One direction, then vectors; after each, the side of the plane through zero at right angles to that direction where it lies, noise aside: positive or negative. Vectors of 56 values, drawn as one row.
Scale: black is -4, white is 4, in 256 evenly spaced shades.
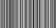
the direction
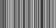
negative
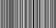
positive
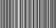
positive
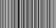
negative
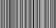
positive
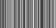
negative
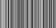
negative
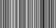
negative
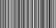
negative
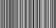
positive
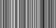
negative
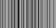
negative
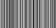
positive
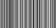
positive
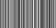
negative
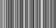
positive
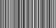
negative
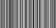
positive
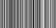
positive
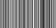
negative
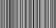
positive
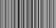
negative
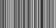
negative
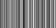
negative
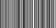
negative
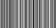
positive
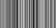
positive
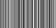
negative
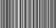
positive
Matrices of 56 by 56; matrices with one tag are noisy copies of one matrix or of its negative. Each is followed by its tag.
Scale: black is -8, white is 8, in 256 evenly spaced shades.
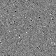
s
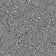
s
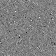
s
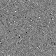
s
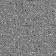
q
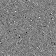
s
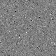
s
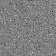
q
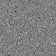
s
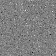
q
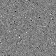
s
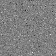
q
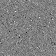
s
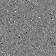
s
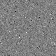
s
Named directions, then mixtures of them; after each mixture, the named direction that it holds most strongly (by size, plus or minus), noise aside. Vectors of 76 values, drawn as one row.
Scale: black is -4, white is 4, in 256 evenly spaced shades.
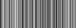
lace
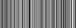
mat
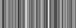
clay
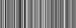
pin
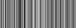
pin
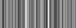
clay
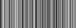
lace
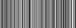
mat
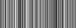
pin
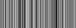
pin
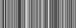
clay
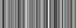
clay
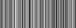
mat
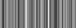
clay
